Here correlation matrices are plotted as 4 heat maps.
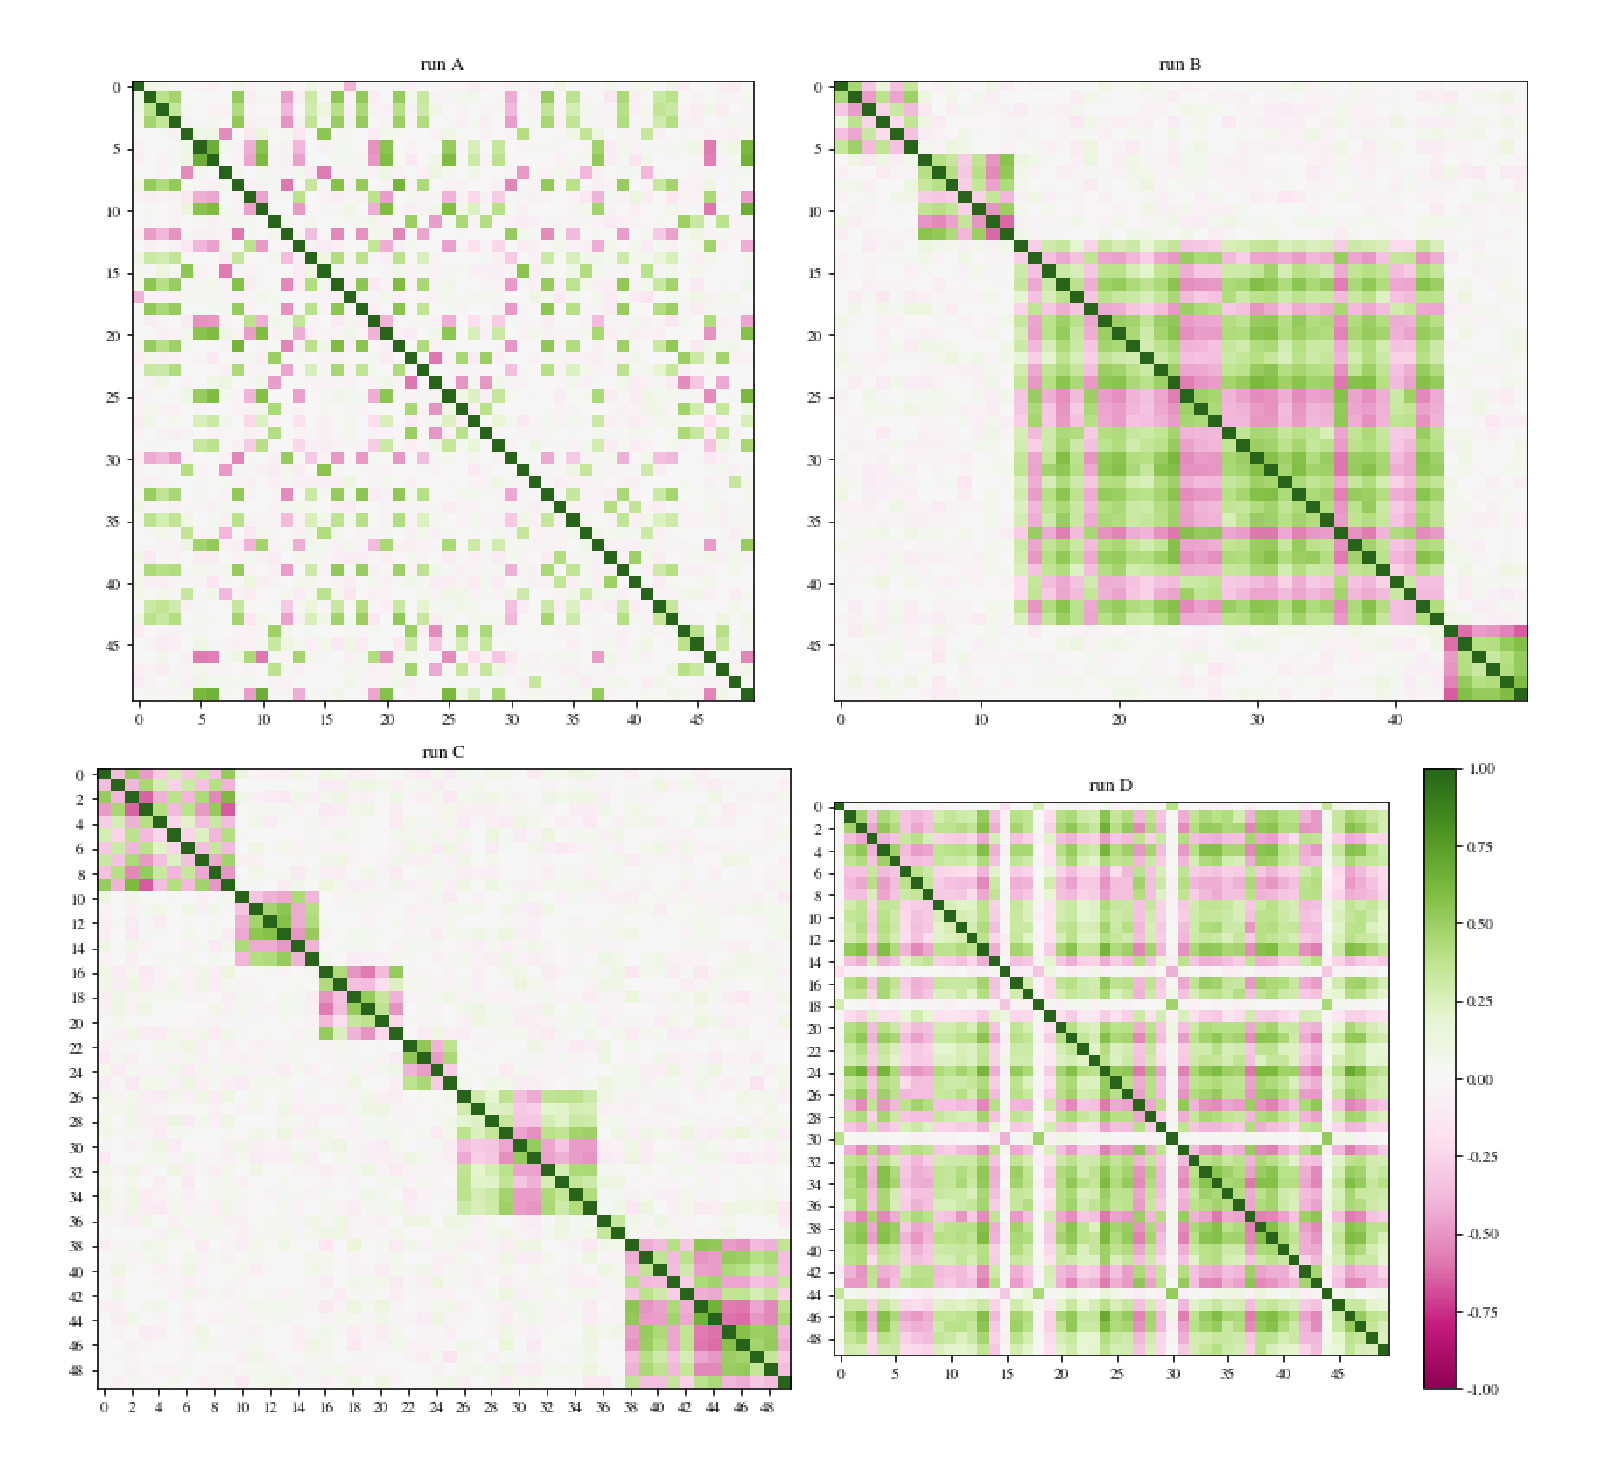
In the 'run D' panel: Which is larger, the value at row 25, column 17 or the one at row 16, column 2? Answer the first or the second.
the second
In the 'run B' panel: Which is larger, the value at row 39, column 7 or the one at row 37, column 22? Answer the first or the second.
the second
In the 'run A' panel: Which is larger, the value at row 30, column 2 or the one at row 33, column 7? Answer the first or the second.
the second
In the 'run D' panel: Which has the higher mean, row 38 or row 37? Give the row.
38
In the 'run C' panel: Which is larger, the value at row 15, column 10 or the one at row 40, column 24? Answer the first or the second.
the second
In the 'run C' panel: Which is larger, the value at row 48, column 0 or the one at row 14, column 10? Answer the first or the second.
the second
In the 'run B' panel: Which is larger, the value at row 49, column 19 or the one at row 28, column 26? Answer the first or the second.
the first
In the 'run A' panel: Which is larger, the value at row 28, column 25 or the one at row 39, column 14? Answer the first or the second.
the second
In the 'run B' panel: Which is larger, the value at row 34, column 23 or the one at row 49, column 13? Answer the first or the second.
the first
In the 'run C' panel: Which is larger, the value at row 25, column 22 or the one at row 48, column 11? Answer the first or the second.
the first
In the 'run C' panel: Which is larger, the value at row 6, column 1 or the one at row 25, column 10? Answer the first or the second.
the first
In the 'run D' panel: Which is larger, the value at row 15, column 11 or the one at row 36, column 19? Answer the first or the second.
the first
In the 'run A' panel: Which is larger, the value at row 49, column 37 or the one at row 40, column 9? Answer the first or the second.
the first
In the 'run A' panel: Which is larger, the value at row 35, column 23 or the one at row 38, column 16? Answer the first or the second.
the first
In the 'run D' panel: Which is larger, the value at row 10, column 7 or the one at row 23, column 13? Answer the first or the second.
the second
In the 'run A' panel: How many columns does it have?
50
